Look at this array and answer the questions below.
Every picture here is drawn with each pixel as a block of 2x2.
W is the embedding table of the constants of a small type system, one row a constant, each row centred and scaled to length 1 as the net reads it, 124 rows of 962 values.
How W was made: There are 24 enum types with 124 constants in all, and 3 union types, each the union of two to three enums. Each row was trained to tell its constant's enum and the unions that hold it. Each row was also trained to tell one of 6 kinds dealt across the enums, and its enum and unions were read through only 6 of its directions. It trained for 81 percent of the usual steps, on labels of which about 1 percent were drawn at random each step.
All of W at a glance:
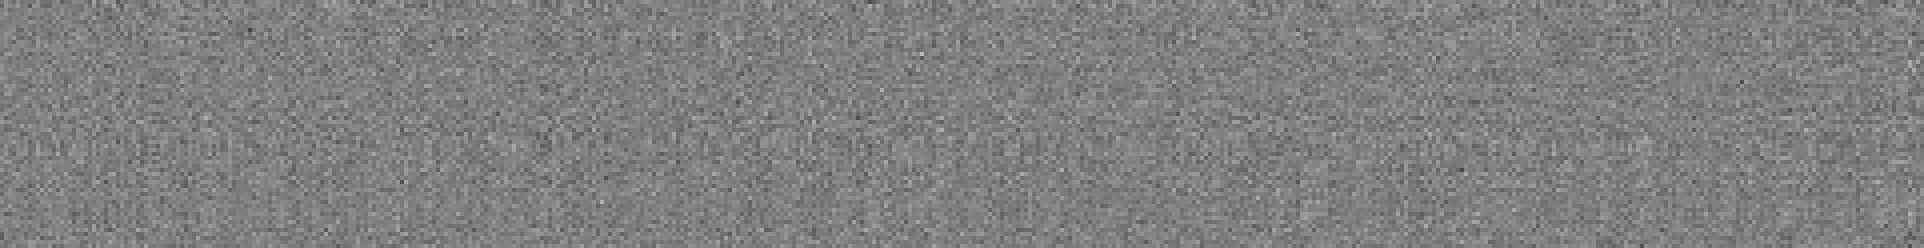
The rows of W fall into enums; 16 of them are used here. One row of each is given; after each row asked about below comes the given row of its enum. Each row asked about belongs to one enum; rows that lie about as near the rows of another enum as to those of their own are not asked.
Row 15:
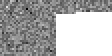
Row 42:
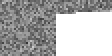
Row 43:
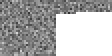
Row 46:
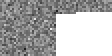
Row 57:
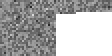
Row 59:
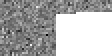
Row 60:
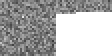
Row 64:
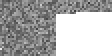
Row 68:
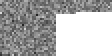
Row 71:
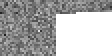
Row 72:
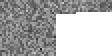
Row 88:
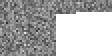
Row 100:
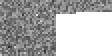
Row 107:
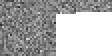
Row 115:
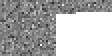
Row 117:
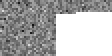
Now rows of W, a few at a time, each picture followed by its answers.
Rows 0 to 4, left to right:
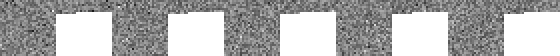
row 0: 72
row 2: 71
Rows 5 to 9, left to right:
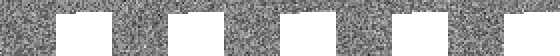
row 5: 64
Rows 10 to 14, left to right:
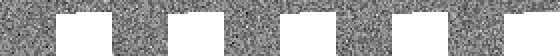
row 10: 46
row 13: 117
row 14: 42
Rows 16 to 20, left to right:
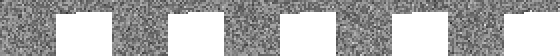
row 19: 42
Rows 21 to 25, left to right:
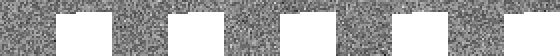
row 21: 46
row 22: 46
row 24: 64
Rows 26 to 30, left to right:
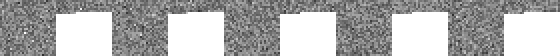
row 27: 42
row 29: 64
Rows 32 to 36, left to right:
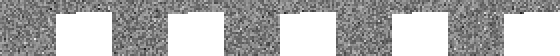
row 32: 46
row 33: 60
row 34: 60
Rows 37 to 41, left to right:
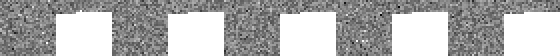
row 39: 57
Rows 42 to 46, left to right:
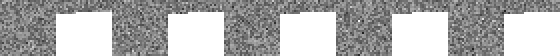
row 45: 57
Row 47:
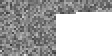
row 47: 42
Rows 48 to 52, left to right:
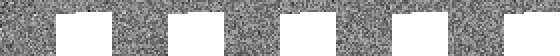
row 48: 107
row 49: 117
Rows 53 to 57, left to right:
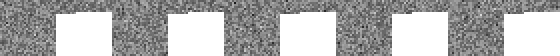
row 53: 71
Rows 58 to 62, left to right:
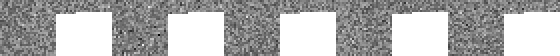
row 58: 107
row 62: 117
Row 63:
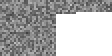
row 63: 46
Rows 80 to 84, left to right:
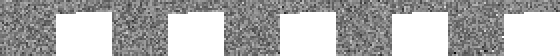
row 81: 42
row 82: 60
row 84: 64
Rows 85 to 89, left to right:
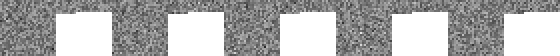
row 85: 60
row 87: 15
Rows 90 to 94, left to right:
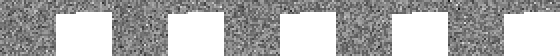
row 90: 59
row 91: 107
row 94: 117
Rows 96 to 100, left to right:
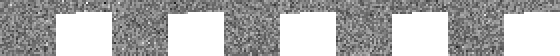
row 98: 60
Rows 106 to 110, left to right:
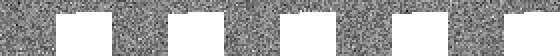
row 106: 117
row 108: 15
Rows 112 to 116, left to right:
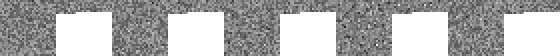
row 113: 107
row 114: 115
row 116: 107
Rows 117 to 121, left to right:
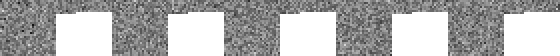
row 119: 71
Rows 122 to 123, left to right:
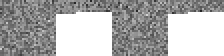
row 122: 64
